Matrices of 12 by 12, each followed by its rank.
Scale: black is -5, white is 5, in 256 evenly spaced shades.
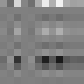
one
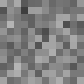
full rank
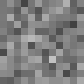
full rank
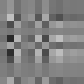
one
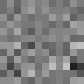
two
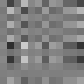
one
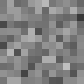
full rank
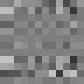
two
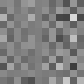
two
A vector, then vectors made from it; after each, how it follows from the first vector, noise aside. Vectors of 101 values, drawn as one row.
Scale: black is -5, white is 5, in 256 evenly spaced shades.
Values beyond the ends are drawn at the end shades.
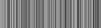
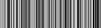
scaled up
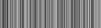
reversed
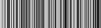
scaled up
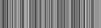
reversed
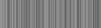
shrunk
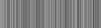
shrunk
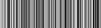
scaled up
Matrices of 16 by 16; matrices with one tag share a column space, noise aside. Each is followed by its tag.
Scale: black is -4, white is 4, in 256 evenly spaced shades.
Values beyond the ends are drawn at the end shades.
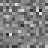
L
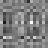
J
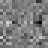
J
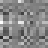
J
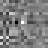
J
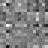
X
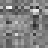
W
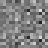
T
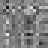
W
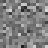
L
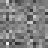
T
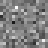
T
